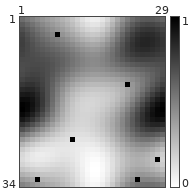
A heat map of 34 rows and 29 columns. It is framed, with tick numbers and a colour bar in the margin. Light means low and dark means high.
No regular stripes run through it. The centre is the calmest part. There are six isolated cells, each far higher than the cells round it. The ninth with the lowest average is the bottom middle.
